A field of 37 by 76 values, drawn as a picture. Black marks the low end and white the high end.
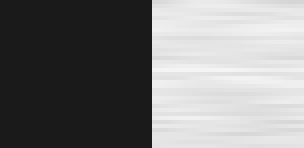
The table splits into one row of 2 panels. Panel 1,1: very low, flat. Panel 1,2: very high, streaked across, faint in contrast.
